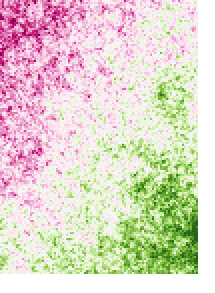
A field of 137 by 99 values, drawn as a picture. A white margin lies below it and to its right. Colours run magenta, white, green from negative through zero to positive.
The values follow a bell shape. Overall the values sit about 50% of the way up the scale. The field climbs toward the bottom right. No single row or column stands out from its neighbours.
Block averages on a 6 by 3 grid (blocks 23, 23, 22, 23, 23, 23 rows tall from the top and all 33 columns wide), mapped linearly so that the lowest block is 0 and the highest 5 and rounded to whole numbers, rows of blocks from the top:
0 1 2
1 2 3
1 2 3
1 3 4
2 3 5
3 4 5
